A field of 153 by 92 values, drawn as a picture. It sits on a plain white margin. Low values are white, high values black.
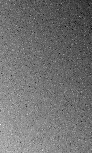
Odd rows or columns: none. Slope: up to the top right. Ninth with the highest average: top right. Ninth with the lowest average: bottom left.
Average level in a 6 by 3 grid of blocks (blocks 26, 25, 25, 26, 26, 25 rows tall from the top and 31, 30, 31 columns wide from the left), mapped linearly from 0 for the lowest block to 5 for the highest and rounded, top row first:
3 4 5 | 2 3 4 | 2 3 4 | 1 2 3 | 1 2 3 | 0 1 2
